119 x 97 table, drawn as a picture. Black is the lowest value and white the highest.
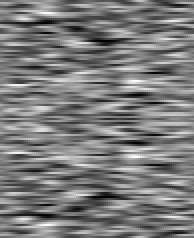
It is mirror symmetric from top to bottom. The grain runs across in streaks. On average the colour sits 50% of the way up the scale. The values follow a bell shape.
